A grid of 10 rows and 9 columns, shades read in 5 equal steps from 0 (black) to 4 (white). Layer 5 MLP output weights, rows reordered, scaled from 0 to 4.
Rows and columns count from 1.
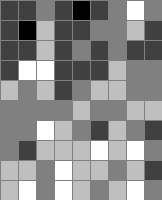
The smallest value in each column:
1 0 2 1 0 1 2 1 1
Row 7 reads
2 2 4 3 2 1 3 2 1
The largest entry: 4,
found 10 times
